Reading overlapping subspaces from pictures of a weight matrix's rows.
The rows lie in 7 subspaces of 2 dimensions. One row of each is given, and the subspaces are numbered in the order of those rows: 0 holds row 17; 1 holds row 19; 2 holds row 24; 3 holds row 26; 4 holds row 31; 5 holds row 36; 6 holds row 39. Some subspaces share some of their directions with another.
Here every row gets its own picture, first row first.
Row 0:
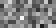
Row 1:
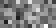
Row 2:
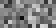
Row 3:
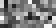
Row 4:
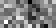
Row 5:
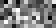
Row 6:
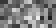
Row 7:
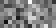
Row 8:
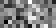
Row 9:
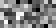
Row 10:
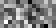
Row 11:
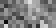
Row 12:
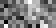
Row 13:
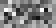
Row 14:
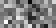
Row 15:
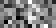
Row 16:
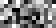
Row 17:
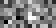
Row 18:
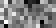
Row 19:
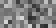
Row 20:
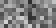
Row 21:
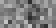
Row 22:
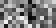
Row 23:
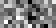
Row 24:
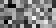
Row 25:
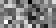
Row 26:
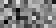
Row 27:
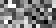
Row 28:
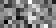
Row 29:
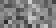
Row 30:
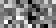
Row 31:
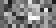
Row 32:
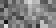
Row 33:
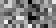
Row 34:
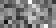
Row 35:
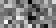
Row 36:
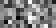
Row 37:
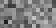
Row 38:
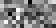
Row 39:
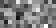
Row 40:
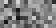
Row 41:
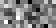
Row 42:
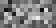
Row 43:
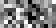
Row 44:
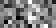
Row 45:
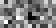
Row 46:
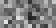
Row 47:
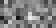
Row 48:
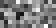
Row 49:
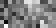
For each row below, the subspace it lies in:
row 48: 6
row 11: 5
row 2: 1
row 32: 5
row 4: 5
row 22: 6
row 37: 2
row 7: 1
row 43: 1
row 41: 6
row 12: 5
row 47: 0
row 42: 4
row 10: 4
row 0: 1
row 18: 5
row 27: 2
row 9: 6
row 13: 4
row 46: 0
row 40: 3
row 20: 6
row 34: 0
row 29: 6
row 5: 3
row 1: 6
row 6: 3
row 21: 3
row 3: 0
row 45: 0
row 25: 2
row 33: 4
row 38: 1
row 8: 2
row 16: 3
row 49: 5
